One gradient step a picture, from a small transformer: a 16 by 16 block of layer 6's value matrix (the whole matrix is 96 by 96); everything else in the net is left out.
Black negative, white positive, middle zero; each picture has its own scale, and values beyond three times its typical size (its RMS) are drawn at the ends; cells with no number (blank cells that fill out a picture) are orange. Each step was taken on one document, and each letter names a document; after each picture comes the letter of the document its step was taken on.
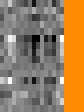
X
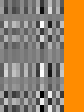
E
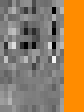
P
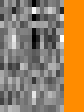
X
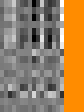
X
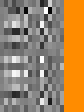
E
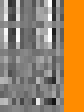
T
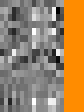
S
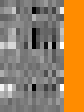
P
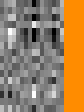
X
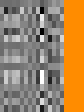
E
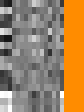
P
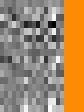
S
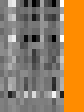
X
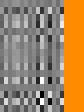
E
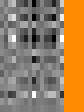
X
